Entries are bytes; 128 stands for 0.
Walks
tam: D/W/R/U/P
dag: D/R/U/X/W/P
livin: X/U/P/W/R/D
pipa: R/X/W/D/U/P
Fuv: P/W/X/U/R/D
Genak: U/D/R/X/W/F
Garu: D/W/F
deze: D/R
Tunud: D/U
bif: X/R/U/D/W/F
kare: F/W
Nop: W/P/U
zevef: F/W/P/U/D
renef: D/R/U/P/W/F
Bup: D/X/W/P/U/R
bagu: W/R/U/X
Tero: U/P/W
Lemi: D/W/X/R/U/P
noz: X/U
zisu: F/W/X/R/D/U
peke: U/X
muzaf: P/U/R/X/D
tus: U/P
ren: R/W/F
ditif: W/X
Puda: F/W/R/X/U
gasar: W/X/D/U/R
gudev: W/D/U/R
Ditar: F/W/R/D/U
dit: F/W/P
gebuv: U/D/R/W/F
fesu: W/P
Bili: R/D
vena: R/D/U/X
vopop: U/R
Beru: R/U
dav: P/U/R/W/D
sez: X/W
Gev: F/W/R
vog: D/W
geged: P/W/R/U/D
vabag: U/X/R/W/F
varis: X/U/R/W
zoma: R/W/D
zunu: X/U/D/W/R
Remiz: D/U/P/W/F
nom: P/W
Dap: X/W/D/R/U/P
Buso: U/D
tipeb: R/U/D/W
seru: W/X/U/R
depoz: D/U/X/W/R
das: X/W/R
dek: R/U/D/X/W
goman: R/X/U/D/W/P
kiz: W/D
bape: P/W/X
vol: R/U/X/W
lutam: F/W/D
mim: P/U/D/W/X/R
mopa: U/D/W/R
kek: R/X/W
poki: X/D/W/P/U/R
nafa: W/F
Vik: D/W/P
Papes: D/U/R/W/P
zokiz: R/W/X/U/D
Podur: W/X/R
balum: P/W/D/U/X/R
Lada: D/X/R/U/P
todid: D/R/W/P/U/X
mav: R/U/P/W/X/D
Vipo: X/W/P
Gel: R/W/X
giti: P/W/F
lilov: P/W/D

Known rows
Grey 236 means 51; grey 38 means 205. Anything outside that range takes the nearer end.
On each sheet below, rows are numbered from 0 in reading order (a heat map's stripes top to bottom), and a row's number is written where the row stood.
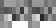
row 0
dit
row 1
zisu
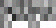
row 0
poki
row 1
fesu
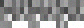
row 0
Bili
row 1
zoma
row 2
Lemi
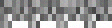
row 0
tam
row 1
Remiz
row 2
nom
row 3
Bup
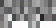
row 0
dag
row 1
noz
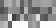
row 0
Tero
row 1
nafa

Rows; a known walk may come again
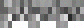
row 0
mim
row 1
nafa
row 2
zisu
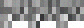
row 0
bape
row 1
Buso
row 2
lutam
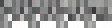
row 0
todid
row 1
tam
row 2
Fuv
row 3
ditif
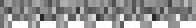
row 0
Lemi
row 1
noz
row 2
giti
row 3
kare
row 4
Papes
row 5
Puda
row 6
zoma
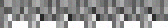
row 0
Vik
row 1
livin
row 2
vabag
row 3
poki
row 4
Bup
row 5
Dap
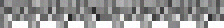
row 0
Garu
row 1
balum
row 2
vopop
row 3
das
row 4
nom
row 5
zevef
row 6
Bili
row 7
Genak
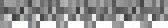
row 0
dit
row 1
dag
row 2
lilov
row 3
gudev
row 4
Ditar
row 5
tipeb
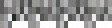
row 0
muzaf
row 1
Gel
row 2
Remiz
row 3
Nop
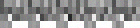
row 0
bagu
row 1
zokiz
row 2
goman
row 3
fesu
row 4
ren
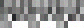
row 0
vol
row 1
geged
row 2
Tero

